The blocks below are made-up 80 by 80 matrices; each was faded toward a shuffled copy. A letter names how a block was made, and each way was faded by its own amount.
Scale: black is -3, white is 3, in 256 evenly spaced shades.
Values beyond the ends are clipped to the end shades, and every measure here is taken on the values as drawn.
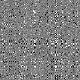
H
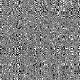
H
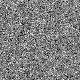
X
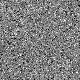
X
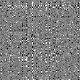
H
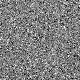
X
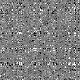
H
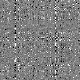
H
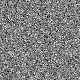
X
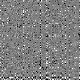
H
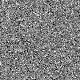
X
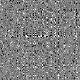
H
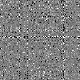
H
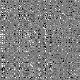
H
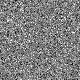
X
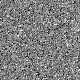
X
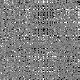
H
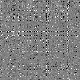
H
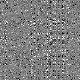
H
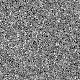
X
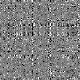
H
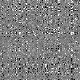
H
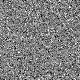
X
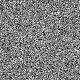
X
